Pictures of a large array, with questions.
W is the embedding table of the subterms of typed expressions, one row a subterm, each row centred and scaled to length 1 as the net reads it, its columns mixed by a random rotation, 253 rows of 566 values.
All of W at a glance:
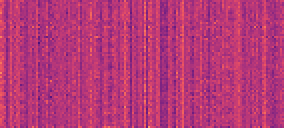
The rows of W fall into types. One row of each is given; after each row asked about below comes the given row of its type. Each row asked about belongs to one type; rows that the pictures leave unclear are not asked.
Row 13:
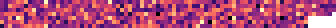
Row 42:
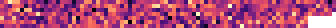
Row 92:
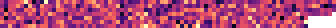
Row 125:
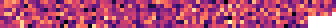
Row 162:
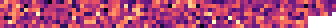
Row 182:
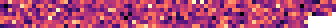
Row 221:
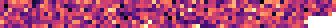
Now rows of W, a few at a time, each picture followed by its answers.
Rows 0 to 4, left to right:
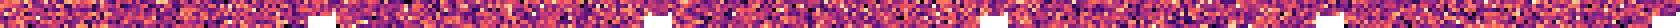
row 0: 125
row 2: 221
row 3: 182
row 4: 13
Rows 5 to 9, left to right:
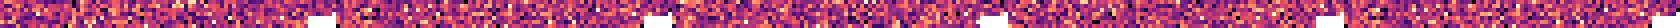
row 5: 162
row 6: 13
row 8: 221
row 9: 13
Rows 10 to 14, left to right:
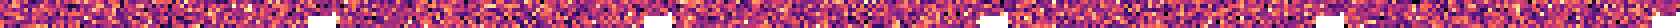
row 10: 221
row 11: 42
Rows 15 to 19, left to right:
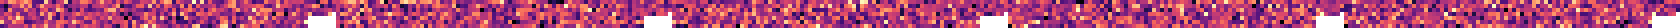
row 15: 182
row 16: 125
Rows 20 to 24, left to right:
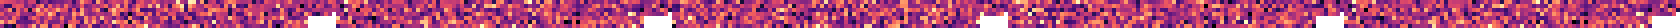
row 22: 182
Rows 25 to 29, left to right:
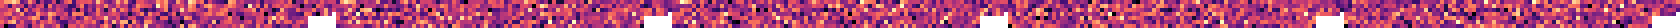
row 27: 125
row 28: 42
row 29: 13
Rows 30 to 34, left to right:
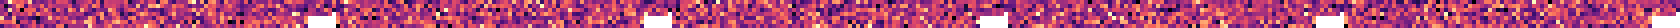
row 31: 182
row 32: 92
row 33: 92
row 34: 42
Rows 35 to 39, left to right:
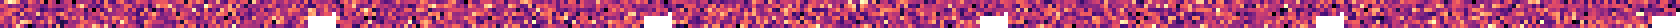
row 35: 125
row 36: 42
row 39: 92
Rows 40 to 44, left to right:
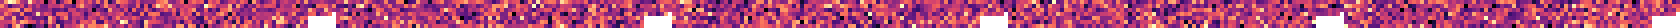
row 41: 182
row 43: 92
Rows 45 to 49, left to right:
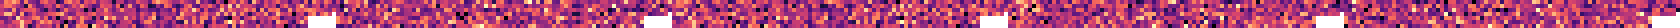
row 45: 125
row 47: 125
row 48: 92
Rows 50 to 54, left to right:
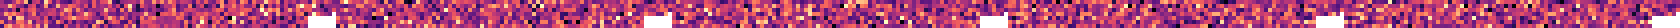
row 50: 13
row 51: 182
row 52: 162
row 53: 162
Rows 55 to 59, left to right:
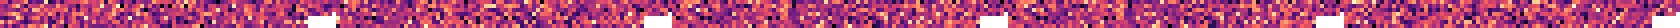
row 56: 42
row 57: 221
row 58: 221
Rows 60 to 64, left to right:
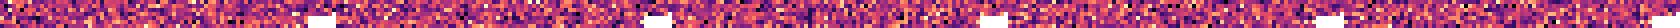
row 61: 182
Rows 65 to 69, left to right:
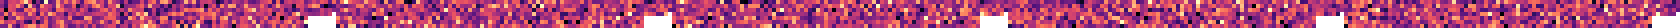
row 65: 92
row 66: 182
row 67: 182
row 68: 13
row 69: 13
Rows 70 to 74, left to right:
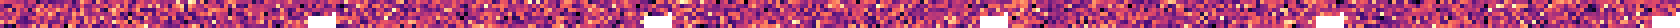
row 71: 182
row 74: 42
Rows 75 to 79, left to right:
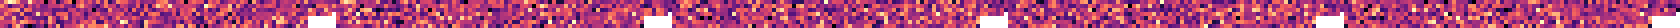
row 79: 92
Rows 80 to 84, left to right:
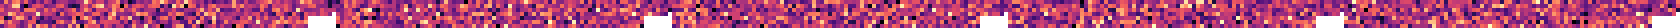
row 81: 13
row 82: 13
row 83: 162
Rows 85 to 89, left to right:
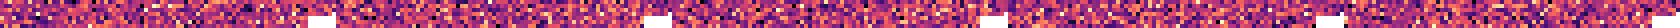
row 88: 13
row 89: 42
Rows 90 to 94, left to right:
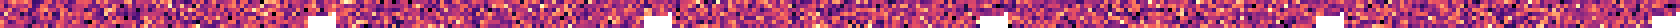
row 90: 221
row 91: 125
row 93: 13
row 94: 92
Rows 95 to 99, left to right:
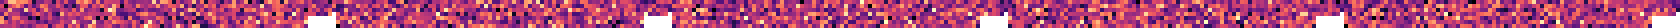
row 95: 221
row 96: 182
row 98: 42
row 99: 42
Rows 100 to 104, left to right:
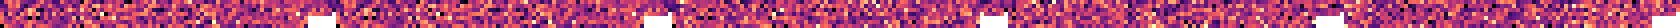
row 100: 42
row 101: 42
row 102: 182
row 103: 92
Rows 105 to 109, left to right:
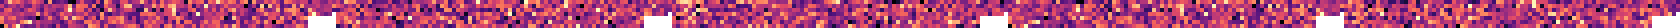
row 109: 162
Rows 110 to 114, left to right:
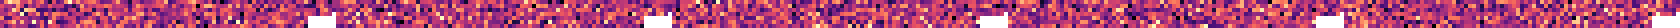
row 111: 125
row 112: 92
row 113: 221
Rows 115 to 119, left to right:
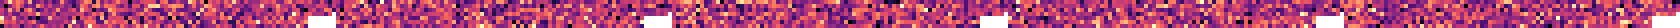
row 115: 42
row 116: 92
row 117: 125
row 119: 42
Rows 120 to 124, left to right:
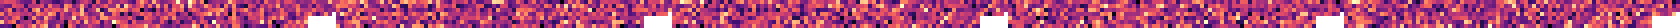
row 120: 162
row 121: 125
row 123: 42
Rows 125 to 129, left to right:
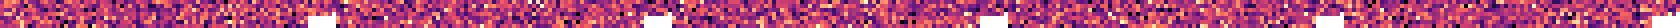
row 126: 182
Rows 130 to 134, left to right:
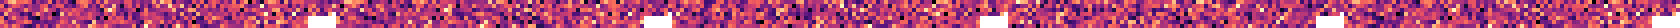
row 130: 221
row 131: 221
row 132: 221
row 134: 221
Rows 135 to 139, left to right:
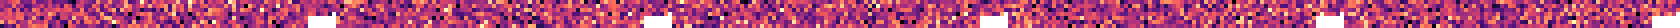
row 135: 13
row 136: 221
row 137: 182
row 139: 125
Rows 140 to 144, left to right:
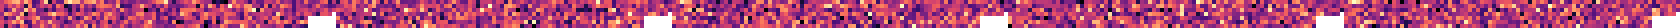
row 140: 125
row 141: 42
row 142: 42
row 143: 13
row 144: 125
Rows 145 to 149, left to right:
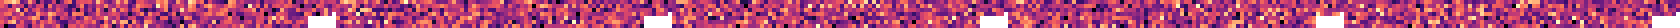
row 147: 182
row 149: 162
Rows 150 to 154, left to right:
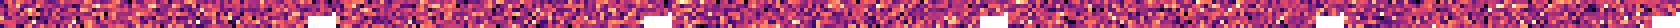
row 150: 42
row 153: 125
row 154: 42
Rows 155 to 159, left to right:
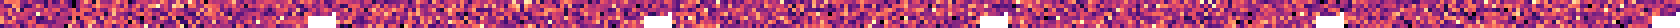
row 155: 42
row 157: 13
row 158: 182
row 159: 13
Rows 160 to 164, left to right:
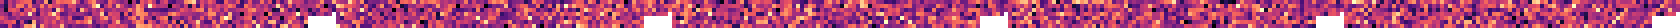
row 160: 92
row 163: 125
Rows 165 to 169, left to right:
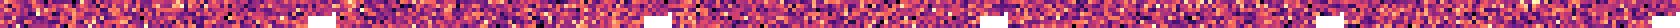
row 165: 162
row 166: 221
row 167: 13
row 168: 182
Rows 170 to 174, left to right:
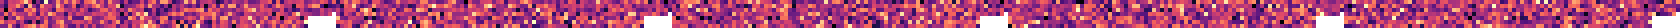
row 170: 92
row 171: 42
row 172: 221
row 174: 182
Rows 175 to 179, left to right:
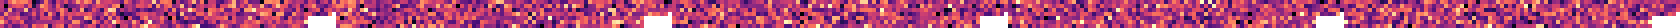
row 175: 221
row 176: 42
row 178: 182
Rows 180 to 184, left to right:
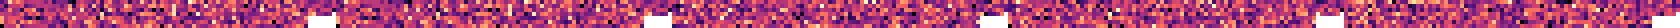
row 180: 13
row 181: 13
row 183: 182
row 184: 125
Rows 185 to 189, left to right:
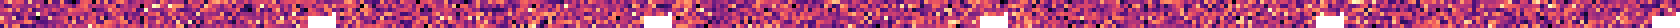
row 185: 42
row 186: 92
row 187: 42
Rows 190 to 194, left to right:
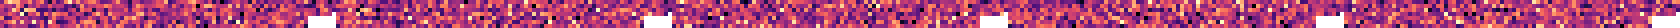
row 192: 182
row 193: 13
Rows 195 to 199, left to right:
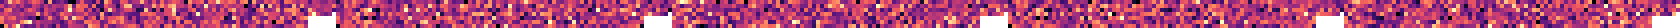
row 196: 13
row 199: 221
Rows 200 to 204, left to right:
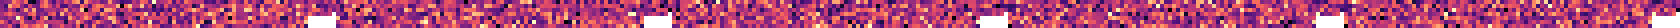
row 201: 92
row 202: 92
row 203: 182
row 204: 182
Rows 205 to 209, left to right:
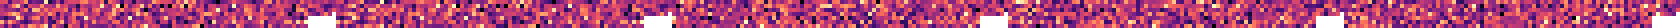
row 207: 42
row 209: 13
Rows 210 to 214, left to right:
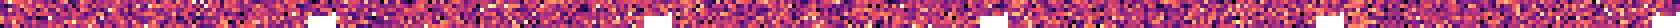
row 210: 182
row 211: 42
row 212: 92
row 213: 125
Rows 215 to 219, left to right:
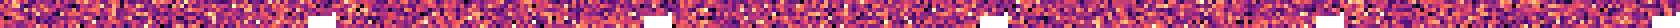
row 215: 221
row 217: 13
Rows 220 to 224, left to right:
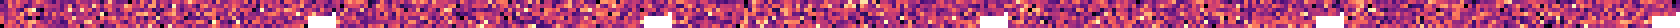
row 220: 13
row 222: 162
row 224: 42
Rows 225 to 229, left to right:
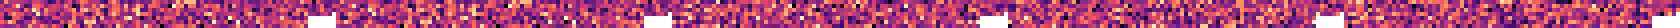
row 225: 162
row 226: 162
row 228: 182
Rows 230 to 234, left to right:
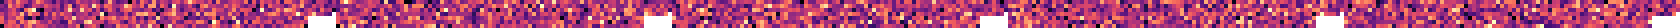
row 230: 13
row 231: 182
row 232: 42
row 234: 221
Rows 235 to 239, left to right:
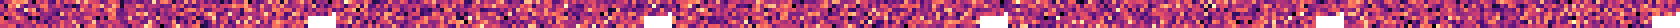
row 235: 221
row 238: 182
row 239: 125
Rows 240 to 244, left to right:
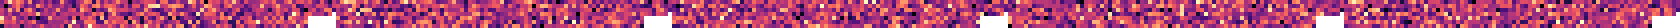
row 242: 182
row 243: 13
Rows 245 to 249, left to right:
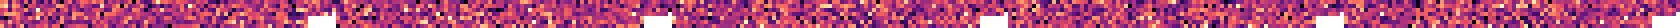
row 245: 162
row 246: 92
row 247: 42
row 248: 92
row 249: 42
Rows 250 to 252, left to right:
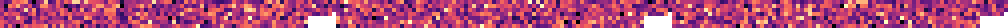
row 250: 221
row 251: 182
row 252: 162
